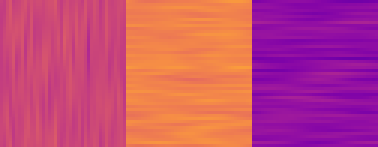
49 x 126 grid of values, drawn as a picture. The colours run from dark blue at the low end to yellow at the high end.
It is made of 1 by 3 panels. Panel 1,1: middling, streaked downward, faint in contrast. Panel 1,2: high, streaked across, faint in contrast. Panel 1,3: low, streaked across, faint in contrast.
